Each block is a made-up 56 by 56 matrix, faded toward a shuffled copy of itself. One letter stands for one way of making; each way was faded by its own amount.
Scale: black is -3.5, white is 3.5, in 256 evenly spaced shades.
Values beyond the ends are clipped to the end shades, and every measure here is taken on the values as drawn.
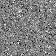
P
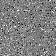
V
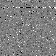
V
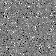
V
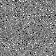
V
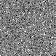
P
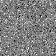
P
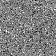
P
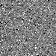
P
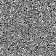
P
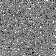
V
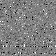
V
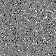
V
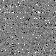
V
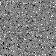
V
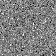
P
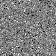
P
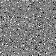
V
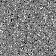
P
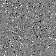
V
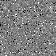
V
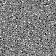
P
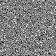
P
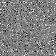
V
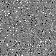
V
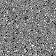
V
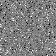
V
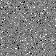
V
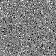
P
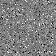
V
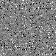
V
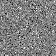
P
